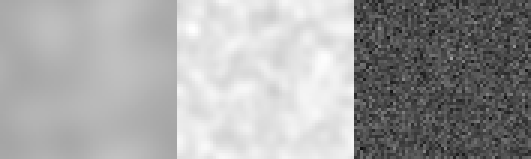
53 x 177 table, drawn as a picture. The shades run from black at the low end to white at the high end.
It is made of 1 by 3 panels. Panel 1,1: high, smooth, faint in contrast. Panel 1,2: very high, blotchy, faint in contrast. Panel 1,3: low, fine-grained.
